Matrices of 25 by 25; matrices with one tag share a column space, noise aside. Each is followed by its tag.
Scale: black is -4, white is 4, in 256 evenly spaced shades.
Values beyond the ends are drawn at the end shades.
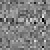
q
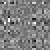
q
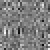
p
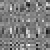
p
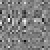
q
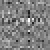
q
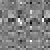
q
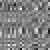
p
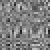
p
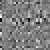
q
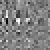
q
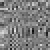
p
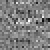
q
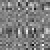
p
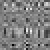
p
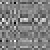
q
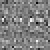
q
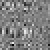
p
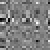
q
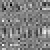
p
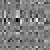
q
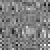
p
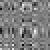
p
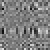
p
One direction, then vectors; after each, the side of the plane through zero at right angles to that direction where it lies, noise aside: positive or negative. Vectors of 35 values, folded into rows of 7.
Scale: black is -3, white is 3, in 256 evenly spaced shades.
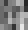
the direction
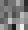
positive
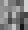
negative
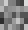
negative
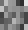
negative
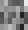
negative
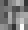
positive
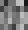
positive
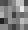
positive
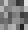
negative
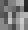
positive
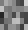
negative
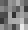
positive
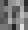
positive
